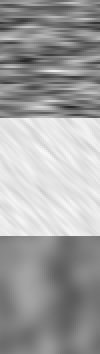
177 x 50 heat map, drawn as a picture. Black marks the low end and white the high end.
It is made of 3 by 1 panels. Panel 1,1: middling, streaked across, strong in contrast. Panel 2,1: very high, slanting down to the right, faint in contrast. Panel 3,1: middling, smooth.
